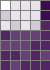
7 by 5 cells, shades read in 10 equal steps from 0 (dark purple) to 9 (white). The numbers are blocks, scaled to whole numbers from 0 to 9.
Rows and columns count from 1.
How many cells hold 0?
2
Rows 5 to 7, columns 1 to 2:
2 2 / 1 1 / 1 2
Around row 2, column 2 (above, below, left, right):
8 7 7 8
